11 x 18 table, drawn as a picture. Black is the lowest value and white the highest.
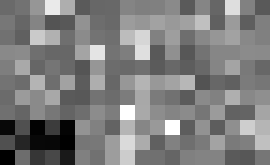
Stripes: none. Ninth with the highest average: bottom middle. Odd patch: lower, in the bottom left. Ninth with the lowest average: bottom left.
